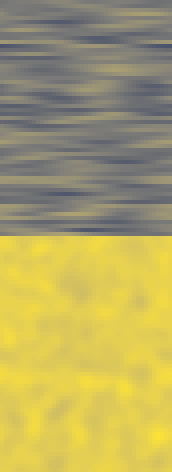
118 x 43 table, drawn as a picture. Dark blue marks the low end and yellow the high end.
The table splits into 2 rows of 1 panel. Panel 1,1: middling, streaked across. Panel 2,1: very high, blotchy, faint in contrast.
